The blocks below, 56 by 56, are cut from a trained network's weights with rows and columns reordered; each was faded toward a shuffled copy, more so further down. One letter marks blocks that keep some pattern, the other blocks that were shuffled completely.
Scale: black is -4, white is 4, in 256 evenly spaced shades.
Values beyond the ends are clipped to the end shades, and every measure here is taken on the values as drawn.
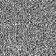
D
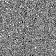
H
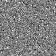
H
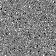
H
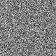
H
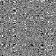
D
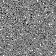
H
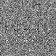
D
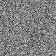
H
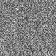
D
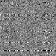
D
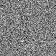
H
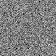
D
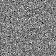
H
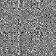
D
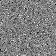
H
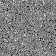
H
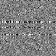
D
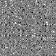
D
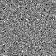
D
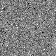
H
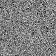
H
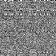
D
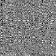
D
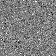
H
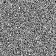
H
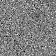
H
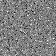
H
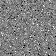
H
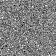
H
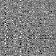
D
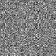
D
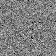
H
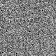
D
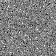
H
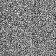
D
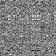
D
